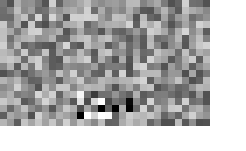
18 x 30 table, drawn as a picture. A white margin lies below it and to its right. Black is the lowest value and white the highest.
Slope: none. Mirror symmetry: none. Stripes: none. Odd patch: rougher, in the bottom middle. Roughest part: bottom middle. Histogram: bell-shaped.
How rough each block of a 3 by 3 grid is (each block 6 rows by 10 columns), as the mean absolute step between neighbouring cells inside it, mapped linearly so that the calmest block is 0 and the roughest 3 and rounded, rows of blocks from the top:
101
111
131
